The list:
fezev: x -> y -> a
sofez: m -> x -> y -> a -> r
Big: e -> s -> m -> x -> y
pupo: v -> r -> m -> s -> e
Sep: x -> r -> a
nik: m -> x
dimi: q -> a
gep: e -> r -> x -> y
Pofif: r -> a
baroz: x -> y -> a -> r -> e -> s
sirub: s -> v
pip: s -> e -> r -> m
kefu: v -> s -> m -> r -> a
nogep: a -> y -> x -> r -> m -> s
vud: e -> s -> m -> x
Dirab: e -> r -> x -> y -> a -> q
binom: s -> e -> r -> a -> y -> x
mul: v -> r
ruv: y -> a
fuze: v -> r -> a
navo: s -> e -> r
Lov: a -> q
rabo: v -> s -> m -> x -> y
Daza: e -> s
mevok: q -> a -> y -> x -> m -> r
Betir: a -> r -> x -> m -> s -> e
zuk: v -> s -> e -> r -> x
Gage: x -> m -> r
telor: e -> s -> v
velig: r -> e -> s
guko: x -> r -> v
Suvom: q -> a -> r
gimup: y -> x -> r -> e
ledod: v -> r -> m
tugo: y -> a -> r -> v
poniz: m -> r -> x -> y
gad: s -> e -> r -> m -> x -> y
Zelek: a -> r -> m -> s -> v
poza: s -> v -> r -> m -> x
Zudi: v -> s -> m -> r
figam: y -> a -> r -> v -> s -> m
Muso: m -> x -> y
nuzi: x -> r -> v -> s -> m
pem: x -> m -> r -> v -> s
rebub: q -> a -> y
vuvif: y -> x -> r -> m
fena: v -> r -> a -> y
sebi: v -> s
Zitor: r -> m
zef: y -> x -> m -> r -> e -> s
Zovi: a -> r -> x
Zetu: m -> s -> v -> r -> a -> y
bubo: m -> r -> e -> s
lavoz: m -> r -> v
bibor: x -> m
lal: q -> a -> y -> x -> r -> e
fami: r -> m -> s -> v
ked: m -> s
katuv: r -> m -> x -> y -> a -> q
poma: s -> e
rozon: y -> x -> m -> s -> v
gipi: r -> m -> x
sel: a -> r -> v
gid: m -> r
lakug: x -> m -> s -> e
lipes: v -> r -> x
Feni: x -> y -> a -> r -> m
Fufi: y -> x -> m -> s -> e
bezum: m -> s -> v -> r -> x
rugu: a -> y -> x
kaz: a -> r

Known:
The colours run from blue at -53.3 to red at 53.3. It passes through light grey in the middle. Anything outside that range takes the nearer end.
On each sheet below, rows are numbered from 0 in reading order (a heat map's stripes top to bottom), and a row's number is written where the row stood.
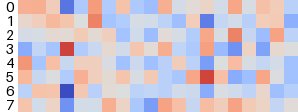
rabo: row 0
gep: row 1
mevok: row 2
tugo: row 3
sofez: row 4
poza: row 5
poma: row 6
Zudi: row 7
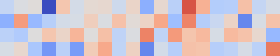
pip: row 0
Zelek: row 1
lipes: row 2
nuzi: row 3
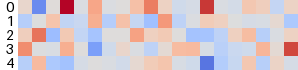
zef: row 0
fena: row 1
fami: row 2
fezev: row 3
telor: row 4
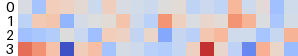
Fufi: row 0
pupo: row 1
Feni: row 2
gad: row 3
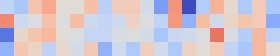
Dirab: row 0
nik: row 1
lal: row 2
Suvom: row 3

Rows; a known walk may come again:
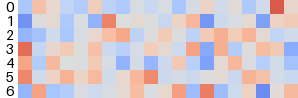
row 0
rebub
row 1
Lov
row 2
ledod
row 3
nik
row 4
sofez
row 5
bubo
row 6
Zelek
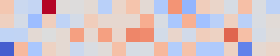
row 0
gipi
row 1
rozon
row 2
sebi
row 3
sel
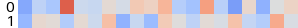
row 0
tugo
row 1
Suvom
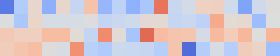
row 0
kaz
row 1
Fufi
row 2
fuze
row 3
gep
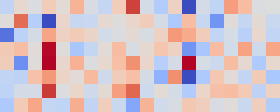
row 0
Daza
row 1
sirub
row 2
Zovi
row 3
Pofif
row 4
zef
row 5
Dirab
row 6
velig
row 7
fena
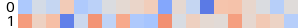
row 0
Zitor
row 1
rabo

